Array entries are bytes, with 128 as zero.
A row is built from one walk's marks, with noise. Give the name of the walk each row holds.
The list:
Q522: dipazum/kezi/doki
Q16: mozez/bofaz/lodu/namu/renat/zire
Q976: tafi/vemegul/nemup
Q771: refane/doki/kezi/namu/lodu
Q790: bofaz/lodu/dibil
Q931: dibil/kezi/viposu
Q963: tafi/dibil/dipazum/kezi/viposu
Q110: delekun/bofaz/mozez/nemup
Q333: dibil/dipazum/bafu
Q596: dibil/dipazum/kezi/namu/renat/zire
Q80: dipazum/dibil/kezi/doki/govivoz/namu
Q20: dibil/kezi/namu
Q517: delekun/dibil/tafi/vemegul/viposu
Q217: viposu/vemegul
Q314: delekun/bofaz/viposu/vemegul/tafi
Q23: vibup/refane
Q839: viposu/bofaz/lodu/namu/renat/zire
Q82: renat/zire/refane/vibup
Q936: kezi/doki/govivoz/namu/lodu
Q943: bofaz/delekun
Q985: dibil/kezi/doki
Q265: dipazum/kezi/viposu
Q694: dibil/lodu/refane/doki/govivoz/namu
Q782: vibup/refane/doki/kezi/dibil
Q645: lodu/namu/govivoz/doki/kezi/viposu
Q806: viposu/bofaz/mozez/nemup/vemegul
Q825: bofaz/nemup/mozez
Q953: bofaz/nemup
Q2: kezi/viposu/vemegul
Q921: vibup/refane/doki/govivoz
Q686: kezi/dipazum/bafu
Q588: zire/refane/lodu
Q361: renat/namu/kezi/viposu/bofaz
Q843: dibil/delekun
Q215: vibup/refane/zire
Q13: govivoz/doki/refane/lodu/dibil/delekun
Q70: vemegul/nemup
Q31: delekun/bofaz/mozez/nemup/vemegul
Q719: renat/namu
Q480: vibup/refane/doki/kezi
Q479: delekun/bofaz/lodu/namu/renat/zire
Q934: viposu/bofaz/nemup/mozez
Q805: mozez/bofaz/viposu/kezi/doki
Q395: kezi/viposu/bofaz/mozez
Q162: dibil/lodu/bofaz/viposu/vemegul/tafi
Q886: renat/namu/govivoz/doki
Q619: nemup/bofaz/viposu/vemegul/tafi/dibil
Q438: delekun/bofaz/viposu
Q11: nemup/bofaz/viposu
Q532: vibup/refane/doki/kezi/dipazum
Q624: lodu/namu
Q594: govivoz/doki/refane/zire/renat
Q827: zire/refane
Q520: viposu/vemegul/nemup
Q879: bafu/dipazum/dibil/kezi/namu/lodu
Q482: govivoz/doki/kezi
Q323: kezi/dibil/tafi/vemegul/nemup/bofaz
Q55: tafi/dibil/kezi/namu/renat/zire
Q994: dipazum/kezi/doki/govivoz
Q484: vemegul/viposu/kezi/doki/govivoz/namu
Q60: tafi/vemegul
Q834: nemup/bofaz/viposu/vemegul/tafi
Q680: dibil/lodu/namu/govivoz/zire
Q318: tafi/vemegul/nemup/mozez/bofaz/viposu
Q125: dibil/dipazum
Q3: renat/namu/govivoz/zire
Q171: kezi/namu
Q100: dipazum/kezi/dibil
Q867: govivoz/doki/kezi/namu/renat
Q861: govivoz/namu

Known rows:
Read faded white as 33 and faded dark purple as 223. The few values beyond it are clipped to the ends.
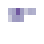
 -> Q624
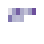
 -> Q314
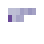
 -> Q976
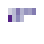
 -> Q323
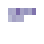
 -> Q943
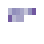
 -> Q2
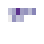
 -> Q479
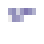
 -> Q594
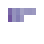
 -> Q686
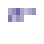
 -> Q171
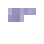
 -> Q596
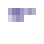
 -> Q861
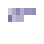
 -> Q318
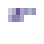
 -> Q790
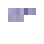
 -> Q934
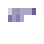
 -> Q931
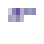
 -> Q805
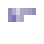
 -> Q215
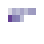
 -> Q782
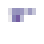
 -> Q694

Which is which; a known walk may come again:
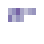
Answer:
Q171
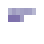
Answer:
Q125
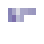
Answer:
Q215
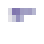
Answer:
Q867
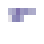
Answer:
Q680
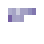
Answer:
Q520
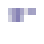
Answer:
Q771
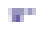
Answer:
Q694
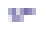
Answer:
Q594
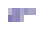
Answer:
Q596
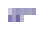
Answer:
Q985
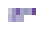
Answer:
Q438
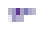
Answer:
Q16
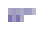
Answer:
Q522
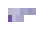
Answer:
Q976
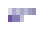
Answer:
Q782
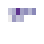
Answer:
Q479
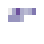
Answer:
Q162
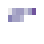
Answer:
Q517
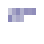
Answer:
Q318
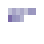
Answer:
Q480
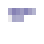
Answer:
Q3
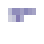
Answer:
Q482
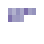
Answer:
Q953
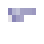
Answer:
Q588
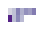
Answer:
Q323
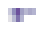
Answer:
Q936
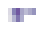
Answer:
Q645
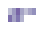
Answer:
Q20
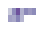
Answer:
Q805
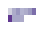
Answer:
Q834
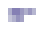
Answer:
Q861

